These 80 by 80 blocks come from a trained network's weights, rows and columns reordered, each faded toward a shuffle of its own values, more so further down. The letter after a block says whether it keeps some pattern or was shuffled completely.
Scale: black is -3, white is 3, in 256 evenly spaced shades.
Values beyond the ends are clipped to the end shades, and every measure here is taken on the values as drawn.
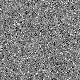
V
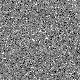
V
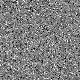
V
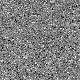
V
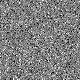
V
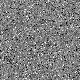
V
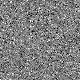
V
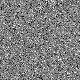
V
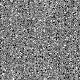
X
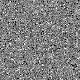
X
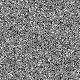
V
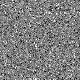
X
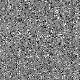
X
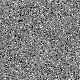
V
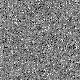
X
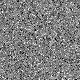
V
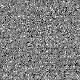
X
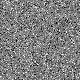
V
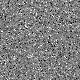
V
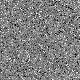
V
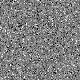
X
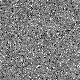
V
